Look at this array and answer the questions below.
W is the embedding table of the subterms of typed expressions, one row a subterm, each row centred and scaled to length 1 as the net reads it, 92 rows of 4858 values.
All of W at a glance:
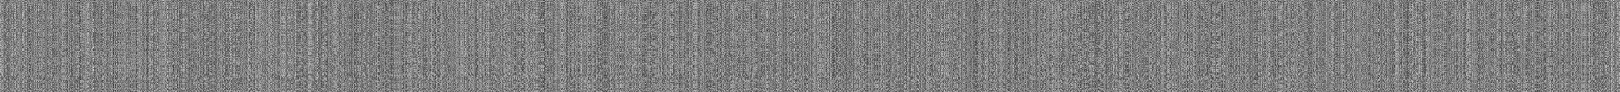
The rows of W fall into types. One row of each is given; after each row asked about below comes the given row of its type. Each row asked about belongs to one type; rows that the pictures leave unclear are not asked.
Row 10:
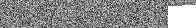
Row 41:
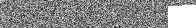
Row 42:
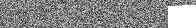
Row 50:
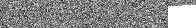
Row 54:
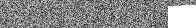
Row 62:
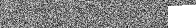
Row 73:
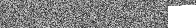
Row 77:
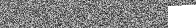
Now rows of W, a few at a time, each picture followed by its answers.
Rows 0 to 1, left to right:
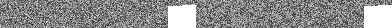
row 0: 41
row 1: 73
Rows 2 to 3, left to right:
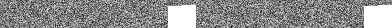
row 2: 77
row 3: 54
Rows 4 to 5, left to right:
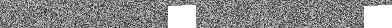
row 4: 73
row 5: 54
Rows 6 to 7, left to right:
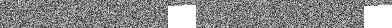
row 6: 42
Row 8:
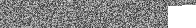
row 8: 10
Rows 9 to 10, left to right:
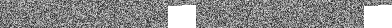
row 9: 42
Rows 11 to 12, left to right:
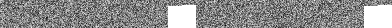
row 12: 50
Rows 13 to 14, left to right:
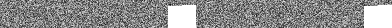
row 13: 77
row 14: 50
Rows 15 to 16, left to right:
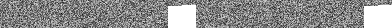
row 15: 50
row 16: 10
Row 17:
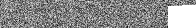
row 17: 62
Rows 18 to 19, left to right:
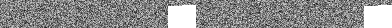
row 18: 62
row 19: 10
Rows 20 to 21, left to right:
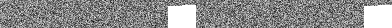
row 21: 77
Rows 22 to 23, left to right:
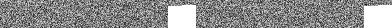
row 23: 77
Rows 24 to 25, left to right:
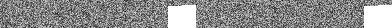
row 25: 62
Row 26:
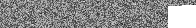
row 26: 73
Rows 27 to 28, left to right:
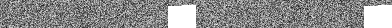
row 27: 50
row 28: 54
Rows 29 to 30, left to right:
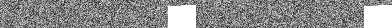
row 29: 77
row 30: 42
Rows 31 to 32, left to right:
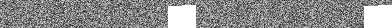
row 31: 10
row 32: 54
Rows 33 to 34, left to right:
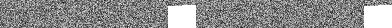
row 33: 42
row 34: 62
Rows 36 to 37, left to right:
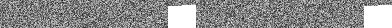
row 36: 50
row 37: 77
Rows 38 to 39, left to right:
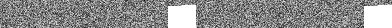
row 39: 50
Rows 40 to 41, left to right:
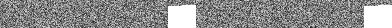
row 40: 73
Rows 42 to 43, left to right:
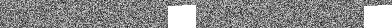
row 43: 73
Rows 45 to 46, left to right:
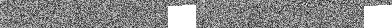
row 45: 41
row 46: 62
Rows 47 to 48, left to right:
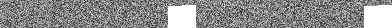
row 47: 41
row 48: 73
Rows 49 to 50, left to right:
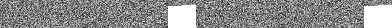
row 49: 50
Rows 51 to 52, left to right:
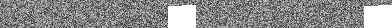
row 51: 73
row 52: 10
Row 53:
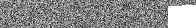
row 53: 73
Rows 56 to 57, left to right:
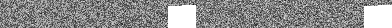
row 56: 73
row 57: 77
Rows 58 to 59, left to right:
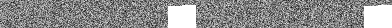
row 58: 41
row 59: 54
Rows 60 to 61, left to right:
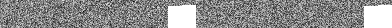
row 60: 62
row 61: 41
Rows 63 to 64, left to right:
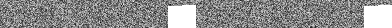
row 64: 41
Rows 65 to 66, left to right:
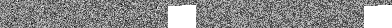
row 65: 73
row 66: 73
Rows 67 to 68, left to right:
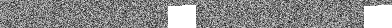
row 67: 41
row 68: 54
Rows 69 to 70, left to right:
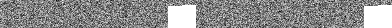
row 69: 41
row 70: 10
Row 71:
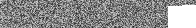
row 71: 41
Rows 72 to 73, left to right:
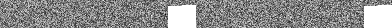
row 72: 73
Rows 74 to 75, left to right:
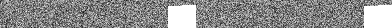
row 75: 62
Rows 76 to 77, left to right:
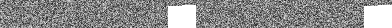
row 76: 10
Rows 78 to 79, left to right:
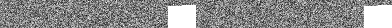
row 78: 77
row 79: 77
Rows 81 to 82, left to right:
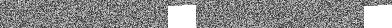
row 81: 42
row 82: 50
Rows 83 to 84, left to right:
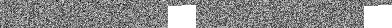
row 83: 77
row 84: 10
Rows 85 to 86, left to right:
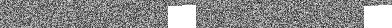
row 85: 10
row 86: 42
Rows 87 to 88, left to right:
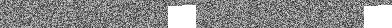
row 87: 10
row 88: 41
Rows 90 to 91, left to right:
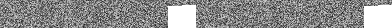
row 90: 54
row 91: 10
